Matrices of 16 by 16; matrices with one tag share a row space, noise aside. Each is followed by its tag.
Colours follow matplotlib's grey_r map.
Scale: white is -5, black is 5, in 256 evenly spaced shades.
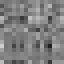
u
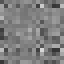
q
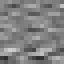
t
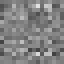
u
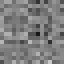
u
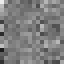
q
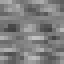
t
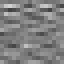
t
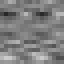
t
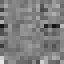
q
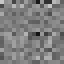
u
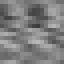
t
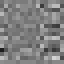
q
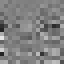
q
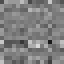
u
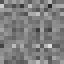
u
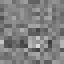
u
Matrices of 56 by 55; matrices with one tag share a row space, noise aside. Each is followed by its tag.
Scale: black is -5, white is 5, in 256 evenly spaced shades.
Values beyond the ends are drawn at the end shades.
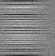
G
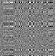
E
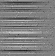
G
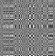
E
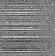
G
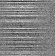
G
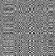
E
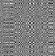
E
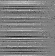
G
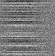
G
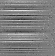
G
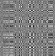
E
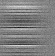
G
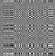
E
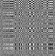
E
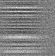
G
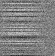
G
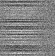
G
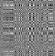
E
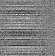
G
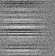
G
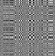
E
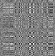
E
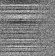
G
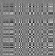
E
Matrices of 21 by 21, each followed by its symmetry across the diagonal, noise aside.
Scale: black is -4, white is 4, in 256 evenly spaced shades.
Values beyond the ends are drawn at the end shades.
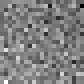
antisymmetric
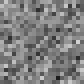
symmetric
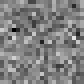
neither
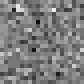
neither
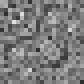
symmetric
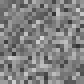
symmetric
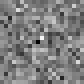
antisymmetric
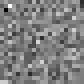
antisymmetric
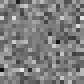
neither
